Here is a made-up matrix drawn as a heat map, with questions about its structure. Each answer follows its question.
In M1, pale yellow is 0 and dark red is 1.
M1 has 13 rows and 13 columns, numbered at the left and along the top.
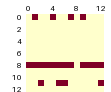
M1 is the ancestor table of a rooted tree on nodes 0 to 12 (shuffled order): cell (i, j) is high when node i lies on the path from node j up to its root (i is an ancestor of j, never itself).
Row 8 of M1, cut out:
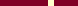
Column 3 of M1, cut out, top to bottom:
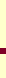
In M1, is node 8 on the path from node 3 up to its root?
yes
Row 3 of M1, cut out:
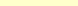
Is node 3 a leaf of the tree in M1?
yes
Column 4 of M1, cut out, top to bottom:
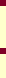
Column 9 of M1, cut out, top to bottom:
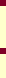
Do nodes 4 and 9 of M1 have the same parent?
yes
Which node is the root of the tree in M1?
8
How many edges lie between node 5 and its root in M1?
2
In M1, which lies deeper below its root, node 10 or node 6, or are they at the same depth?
node 6
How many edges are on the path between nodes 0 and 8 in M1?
1
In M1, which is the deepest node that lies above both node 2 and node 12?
11
